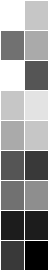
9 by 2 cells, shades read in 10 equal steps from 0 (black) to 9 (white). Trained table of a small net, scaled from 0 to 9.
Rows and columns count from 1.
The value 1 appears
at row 8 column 1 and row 8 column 2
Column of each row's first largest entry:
1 2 1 2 2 1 2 1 1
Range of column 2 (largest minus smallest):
8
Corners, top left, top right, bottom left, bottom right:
9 7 2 0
